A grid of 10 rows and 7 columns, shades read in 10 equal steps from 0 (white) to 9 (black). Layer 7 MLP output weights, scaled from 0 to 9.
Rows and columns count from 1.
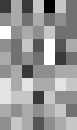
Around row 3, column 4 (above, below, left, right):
3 6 3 2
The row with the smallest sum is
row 7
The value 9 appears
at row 1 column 5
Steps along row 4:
up down up down up down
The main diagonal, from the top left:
7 3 3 6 0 3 2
